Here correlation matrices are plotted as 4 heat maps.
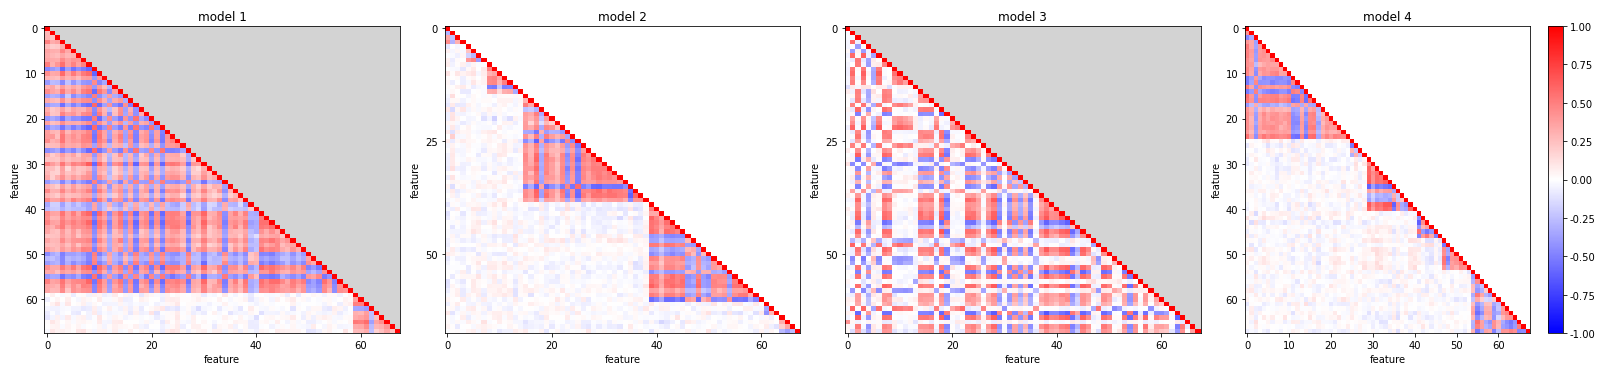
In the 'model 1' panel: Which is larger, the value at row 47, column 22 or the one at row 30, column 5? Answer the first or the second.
the second
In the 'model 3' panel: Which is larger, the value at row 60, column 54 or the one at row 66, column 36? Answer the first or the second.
the second
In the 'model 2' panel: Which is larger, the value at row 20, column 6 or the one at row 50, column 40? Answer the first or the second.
the first
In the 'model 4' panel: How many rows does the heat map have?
68
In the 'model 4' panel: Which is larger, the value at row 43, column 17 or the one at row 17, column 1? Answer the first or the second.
the first
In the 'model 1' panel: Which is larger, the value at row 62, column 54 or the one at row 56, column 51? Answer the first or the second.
the first
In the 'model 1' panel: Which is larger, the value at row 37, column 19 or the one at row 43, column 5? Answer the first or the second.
the second
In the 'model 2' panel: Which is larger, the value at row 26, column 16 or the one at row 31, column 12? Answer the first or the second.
the first
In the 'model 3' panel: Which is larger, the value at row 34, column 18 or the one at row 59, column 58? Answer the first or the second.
the first
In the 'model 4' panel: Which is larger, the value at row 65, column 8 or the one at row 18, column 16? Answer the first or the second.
the second
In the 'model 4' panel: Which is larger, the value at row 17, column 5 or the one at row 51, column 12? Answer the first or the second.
the second
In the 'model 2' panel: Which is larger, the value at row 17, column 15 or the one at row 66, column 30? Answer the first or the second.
the first
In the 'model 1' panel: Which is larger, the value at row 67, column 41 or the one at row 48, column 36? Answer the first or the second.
the second
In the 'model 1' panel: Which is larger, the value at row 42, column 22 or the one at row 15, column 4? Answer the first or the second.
the second
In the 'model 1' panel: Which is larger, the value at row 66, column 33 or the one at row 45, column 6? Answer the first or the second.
the second
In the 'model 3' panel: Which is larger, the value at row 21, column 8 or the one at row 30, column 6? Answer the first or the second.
the first
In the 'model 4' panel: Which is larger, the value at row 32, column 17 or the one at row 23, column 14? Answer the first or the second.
the first
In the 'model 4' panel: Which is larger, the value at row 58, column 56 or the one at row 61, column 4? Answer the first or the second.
the second
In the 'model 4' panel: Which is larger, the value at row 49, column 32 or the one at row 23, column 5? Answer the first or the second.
the second
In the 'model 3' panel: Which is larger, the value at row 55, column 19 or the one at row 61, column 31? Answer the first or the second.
the second
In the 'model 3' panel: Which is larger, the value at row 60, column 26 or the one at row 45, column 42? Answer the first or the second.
the second
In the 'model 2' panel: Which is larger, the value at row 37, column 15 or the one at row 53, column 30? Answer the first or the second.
the first
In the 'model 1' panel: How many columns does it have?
68
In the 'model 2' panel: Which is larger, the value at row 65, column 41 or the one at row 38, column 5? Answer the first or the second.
the second
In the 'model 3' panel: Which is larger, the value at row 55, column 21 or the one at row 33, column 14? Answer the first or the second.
the first
